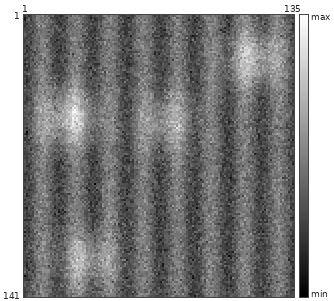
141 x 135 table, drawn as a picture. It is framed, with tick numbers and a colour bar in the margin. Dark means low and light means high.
Average level on the scale: 40%. Stripes: upright, repeating 8 times. Bumps: four. Slope: none.
